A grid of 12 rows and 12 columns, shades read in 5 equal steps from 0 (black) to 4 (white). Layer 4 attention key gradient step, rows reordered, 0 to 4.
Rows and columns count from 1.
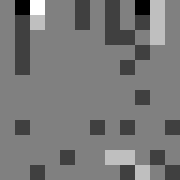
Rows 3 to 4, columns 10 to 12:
2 3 2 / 1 2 2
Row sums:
21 22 22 22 22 24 23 24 20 24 24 22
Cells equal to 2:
111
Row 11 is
2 2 2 2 1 2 2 3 3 2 1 2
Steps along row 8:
same same same same same same same same same same same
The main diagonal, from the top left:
2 1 2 2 2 2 2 2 1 2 1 1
